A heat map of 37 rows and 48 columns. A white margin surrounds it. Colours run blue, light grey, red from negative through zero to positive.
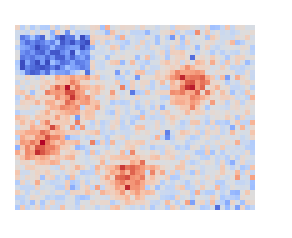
In the top left lies a patch that is lower than the rest. The ninth with the lowest average is the top left. There are four bumps. Overall the values sit about 50% of the way up the scale. No regular stripes run through it.
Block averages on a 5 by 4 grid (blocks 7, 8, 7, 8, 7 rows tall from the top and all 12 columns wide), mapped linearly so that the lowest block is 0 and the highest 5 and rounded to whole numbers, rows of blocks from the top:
0 2 3 3
3 3 4 4
5 3 3 3
5 4 4 3
3 4 3 3
